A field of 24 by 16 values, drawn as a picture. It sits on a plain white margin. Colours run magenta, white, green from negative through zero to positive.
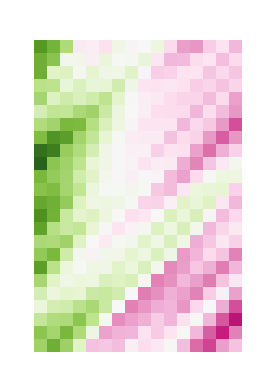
Grain: diagonal, up to the right. Slope: up to the left. Lone odd cells: none. Ninth with the highest average: middle left.
